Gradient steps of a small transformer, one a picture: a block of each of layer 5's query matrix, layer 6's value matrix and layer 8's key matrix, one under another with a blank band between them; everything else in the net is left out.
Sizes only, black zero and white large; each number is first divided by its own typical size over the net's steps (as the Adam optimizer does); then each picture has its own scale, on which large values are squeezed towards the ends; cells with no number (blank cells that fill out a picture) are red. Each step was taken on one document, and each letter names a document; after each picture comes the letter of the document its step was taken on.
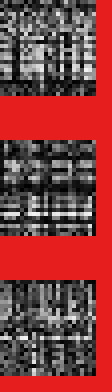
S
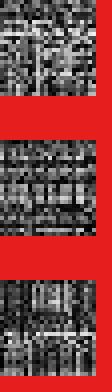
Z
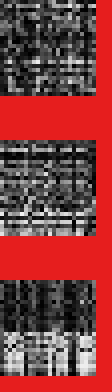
Z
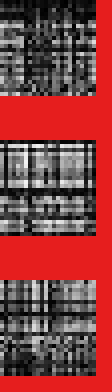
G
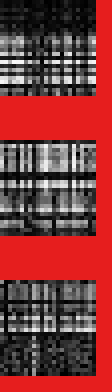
G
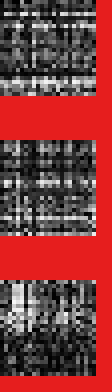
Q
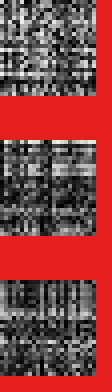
S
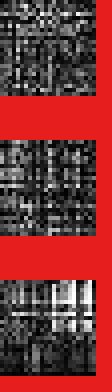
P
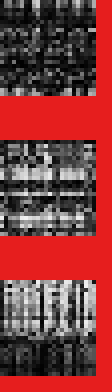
Z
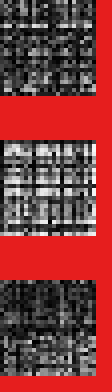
Q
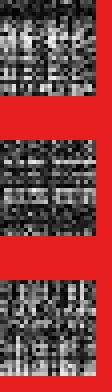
S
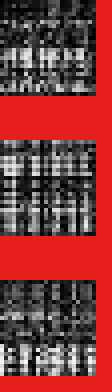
S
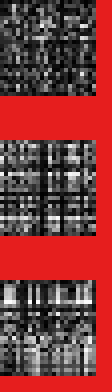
P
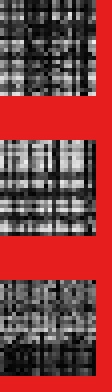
G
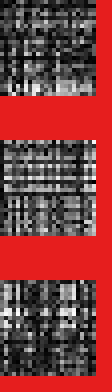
Q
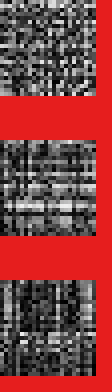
S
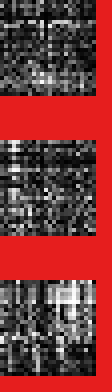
P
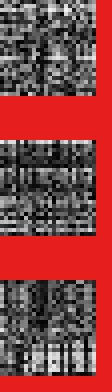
G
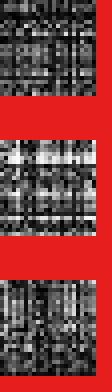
Q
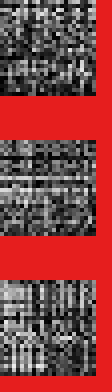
Z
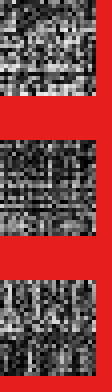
G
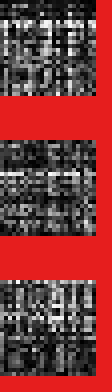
P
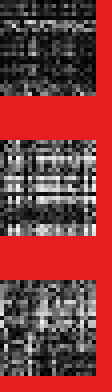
Q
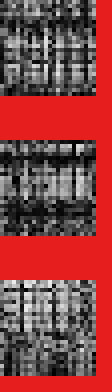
Z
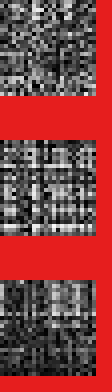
S
